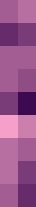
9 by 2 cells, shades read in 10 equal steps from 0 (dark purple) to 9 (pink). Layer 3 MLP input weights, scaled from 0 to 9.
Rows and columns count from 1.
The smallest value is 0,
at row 5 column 2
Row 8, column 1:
6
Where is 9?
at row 6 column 1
